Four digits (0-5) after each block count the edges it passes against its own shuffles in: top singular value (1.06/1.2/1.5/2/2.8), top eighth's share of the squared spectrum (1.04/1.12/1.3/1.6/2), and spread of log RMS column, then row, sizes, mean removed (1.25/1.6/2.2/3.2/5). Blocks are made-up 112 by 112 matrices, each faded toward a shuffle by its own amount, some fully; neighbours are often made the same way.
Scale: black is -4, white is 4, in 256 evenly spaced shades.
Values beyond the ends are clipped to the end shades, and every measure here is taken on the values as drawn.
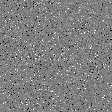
2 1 0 0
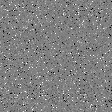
2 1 0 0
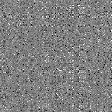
4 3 2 2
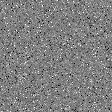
1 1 0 0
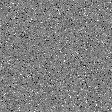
2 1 0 0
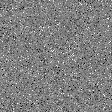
2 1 0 0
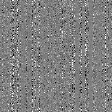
2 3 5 0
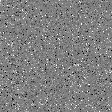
3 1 1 0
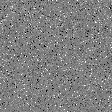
2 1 0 0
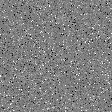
1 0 0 0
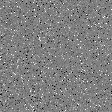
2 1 0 0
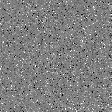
3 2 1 0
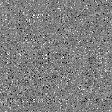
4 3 1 2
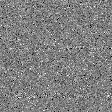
1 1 0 2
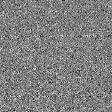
1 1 0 3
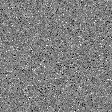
0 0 0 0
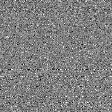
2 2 0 3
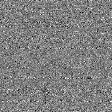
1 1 0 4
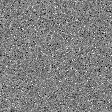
0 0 0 0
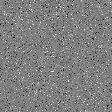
2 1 0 0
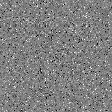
3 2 0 0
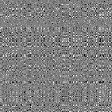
5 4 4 4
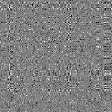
5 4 3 3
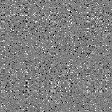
4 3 2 2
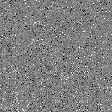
4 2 1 1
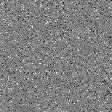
3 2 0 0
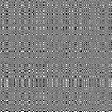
5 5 4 4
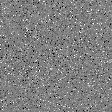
2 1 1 0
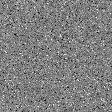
2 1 0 0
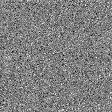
2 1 0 0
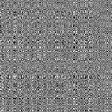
5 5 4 4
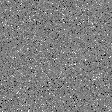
0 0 0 0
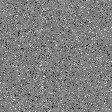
0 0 0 0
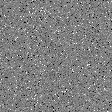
0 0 0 0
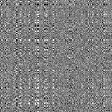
5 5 4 3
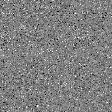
3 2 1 1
